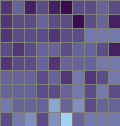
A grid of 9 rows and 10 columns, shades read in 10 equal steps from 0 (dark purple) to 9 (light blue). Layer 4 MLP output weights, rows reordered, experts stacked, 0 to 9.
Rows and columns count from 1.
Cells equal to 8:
0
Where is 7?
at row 8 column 5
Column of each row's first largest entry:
2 4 8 4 9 7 7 5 6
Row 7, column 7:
5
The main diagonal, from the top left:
2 3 3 4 2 2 5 3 5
